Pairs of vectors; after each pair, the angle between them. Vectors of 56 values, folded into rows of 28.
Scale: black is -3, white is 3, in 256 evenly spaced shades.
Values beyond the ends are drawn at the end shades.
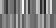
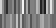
nearly parallel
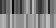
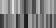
partly opposed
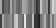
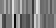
partly opposed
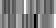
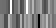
orthogonal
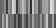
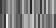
partly aligned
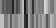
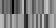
nearly parallel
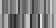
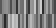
partly opposed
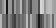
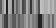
nearly parallel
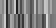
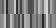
nearly parallel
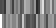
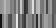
partly opposed
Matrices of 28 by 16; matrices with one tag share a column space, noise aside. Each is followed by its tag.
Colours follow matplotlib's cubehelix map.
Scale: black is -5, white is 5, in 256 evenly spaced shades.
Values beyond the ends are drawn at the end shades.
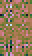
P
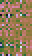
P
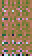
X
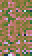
X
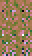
X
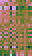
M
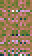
X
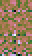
X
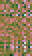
P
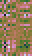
P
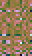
X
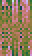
M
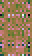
P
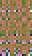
X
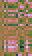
P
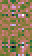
P
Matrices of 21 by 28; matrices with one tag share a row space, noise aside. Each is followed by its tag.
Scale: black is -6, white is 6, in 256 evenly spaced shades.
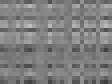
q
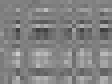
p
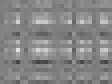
p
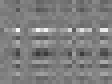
p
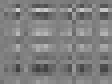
p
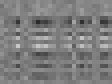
p
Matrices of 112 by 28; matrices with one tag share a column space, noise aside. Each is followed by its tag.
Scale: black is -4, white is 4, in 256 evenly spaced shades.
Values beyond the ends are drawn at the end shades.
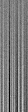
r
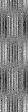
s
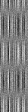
s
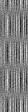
s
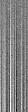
r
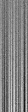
r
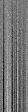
r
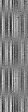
s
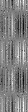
s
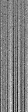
r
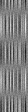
s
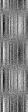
s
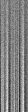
r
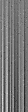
r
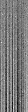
r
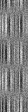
s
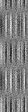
s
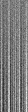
r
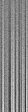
r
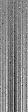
r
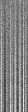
r
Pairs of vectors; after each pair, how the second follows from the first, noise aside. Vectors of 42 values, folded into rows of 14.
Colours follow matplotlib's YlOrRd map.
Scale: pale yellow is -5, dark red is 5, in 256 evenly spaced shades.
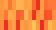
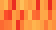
reversed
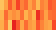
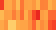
sign-scrambled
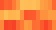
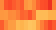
reversed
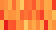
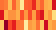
scaled up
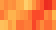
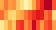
scaled up
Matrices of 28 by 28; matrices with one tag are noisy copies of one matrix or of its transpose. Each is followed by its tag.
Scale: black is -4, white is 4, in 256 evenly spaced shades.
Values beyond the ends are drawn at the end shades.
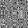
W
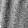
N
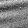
N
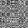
W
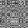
W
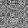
W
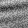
N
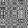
W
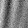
N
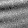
N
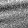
N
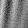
N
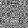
W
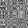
W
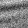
N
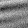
N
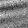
N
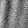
N
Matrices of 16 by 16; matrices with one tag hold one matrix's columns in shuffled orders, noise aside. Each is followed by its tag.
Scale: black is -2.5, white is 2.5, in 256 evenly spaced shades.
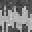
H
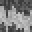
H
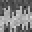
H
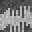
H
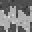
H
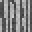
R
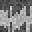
H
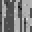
R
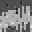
H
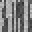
R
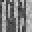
R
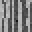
R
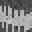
H
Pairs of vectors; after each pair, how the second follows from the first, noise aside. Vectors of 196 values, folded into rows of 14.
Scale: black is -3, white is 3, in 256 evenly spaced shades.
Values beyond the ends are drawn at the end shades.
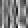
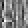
wrapped around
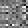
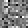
wrapped around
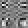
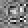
wrapped around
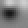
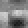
wrapped around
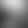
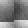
wrapped around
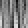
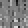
partly zeroed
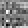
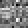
wrapped around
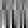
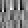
wrapped around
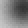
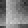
wrapped around
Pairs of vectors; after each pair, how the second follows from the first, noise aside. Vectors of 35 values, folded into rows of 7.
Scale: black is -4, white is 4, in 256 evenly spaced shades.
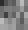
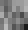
reversed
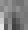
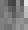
reversed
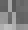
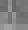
shrunk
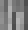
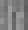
shrunk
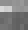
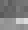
reversed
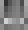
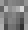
reversed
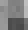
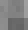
shrunk
